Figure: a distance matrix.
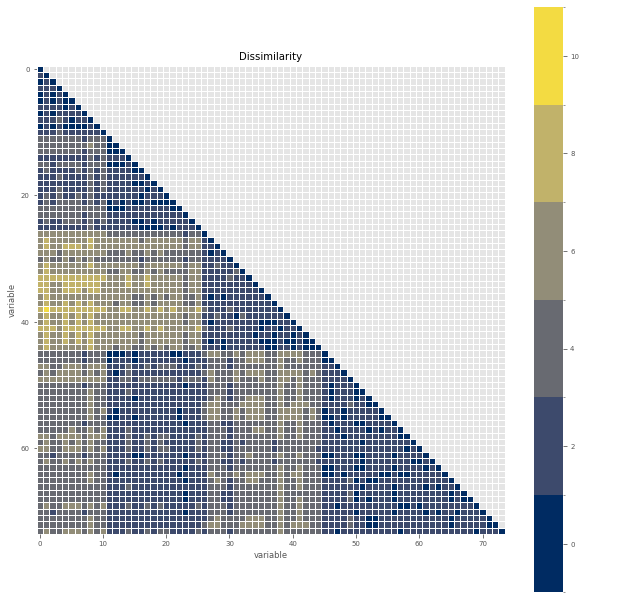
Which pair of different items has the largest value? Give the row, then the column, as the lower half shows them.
38, 1
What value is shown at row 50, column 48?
2
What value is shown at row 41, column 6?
8
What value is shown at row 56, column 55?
2
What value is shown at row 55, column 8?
6
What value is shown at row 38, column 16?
6
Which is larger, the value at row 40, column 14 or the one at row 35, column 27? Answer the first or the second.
the first
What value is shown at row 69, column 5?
6
